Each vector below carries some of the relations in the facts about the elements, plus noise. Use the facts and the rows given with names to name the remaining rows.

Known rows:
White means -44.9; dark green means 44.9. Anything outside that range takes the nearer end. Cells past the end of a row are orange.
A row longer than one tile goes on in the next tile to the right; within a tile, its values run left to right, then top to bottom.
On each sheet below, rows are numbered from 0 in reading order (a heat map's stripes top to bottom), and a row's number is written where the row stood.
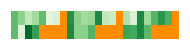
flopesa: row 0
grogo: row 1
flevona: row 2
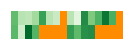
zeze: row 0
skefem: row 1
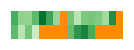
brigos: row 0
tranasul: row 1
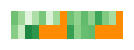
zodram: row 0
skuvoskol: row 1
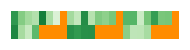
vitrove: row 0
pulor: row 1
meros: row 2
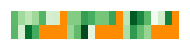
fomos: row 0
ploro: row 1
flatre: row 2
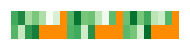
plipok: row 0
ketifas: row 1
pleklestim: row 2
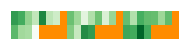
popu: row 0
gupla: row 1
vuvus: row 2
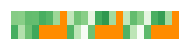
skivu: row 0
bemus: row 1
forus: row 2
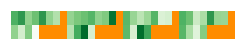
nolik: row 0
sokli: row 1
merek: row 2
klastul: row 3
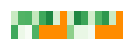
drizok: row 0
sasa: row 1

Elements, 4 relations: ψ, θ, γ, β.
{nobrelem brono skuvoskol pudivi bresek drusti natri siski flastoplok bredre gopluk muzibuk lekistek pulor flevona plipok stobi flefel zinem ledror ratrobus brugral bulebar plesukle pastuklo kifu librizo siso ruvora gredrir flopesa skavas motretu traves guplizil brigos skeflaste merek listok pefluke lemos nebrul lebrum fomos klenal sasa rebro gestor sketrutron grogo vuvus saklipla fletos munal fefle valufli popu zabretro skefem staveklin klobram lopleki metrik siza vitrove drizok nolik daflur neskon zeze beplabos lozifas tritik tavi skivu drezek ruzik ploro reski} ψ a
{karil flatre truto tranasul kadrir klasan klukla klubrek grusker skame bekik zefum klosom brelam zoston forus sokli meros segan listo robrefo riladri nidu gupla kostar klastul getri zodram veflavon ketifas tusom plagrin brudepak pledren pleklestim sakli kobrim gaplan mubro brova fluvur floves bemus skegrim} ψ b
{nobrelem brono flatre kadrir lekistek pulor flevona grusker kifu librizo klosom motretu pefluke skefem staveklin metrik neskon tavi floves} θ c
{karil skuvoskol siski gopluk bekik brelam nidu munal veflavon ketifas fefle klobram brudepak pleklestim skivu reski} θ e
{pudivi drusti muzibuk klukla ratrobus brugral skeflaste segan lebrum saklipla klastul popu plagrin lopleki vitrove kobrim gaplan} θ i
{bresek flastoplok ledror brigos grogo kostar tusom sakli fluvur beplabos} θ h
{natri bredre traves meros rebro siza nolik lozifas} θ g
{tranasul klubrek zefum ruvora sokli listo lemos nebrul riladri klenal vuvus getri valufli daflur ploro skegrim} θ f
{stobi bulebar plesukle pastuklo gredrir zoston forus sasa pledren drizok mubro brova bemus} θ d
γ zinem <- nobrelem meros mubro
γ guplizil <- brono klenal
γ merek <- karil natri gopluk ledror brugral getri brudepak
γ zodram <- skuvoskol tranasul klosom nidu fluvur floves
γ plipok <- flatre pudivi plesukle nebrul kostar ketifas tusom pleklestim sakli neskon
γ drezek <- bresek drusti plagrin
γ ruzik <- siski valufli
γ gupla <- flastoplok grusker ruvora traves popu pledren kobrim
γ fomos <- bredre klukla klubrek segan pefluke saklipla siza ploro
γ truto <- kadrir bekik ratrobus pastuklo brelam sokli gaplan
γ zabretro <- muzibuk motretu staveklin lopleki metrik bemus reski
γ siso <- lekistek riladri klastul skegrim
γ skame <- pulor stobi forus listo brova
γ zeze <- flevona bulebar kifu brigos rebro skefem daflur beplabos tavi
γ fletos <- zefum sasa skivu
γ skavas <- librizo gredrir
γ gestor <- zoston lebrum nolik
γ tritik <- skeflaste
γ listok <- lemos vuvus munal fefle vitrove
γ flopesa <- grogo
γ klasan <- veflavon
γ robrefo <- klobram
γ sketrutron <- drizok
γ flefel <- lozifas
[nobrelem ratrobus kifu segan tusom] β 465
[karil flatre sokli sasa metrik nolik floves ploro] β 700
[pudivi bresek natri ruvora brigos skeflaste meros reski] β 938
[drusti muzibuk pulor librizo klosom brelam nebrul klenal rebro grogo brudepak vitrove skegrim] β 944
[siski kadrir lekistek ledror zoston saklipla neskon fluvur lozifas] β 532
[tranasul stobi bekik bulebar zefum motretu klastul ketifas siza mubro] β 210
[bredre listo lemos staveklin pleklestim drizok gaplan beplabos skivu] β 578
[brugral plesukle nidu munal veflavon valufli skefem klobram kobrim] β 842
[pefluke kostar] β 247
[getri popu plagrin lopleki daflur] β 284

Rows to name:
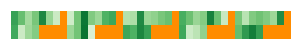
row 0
lozifas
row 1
metrik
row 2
brono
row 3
ratrobus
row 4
riladri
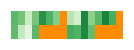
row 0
gaplan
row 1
kifu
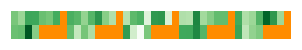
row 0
ruvora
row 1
bresek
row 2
pastuklo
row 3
motretu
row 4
beplabos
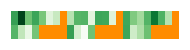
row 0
pudivi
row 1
gredrir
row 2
bredre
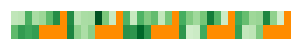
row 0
grusker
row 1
rebro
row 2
klenal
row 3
brugral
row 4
lebrum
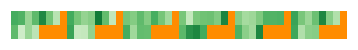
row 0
natri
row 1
saklipla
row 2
siski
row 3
klubrek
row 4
nidu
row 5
ledror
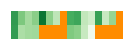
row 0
siza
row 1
plagrin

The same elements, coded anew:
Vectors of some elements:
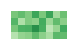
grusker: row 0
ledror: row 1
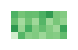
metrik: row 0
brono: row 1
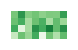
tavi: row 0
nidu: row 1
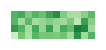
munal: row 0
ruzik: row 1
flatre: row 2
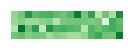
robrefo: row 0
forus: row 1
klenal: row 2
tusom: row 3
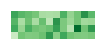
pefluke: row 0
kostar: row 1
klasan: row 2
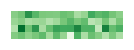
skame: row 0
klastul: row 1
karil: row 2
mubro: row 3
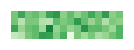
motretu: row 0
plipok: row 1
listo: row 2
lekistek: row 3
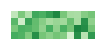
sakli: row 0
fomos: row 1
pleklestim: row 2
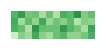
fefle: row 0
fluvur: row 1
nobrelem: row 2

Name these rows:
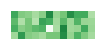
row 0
nolik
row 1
brigos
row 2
drizok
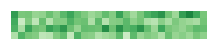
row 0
bredre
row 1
kadrir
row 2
staveklin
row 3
klosom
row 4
floves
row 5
stobi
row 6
pastuklo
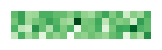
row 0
skefem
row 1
lemos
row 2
daflur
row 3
flastoplok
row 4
ketifas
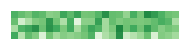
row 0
segan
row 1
sokli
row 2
traves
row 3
reski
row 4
skegrim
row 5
ploro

